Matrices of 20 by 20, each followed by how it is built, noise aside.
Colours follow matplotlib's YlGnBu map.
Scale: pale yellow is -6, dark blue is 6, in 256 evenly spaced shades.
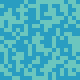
noise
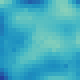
smooth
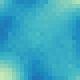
smooth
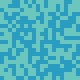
noise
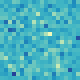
noise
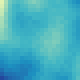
smooth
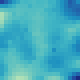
smooth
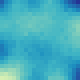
smooth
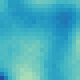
smooth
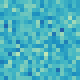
noise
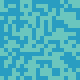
noise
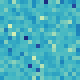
noise
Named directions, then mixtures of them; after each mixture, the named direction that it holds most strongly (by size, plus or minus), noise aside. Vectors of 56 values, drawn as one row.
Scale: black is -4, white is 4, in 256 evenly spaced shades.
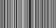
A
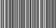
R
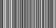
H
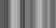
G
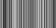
H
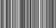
R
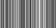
R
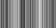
G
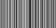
A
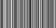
H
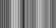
G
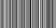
R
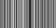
A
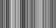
G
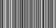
H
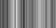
G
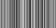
A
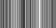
G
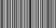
A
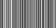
H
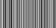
H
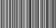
R
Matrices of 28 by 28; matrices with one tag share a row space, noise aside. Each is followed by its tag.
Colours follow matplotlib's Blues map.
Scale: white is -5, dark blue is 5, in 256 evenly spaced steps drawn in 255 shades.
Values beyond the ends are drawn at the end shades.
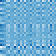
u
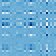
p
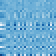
u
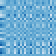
u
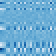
u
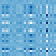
p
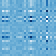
p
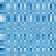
u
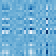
p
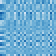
u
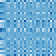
u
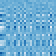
u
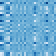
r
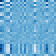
r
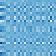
u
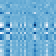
r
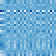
u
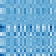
u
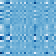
r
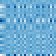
u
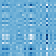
p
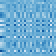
u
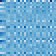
u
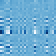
r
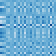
u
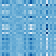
p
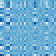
r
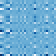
r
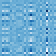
p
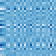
u
